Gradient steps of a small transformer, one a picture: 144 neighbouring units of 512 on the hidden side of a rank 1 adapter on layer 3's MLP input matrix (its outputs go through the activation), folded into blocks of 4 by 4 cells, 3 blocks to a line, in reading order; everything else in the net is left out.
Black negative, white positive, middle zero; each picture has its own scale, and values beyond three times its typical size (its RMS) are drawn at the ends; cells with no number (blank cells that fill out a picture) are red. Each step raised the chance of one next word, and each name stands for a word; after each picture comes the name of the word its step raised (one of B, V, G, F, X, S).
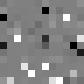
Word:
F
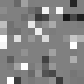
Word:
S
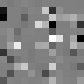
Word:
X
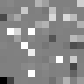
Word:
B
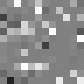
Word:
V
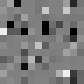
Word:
X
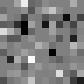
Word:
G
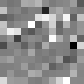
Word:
F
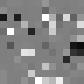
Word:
F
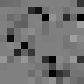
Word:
S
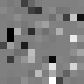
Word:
B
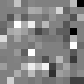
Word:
S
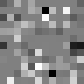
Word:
F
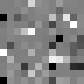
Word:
B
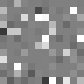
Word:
G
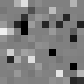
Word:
G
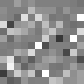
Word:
V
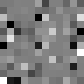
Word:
S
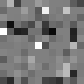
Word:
X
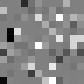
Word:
B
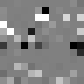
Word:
F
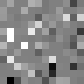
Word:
B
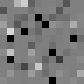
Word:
G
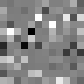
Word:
F
